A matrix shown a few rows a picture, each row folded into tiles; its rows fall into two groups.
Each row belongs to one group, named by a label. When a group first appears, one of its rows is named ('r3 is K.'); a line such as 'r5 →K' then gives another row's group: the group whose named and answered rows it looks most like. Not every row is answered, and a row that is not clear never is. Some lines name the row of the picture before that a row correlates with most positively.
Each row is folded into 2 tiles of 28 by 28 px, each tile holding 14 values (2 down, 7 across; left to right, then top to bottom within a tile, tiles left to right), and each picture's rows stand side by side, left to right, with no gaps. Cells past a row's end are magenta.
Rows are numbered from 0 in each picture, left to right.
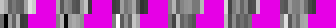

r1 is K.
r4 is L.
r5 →K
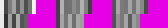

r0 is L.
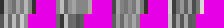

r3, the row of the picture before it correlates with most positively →0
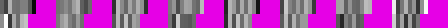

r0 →K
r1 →K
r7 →L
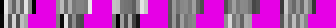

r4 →K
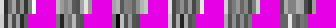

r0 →L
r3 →L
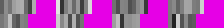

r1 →L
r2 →K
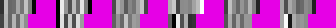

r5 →K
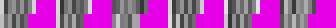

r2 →K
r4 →L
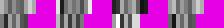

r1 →L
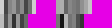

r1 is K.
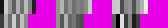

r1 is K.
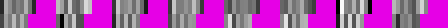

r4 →K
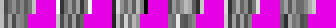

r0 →L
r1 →L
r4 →L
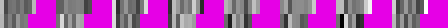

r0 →L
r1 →K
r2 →L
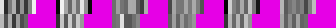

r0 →L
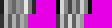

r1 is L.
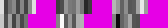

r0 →L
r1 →K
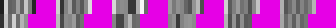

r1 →L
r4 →L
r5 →L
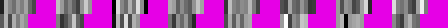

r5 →K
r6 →K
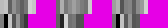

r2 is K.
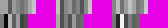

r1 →L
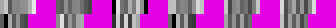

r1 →K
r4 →L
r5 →L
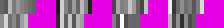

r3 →L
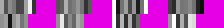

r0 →K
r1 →K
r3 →K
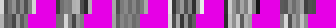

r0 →L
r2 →L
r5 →K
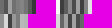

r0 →K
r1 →L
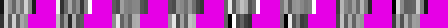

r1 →L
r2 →K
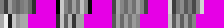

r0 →K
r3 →L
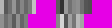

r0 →L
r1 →K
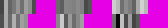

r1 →K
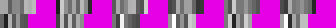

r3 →K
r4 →K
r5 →K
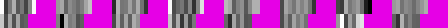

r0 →L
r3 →L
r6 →K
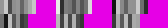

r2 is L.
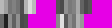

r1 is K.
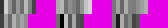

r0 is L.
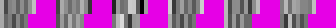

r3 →L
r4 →L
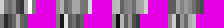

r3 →K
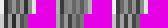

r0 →L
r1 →L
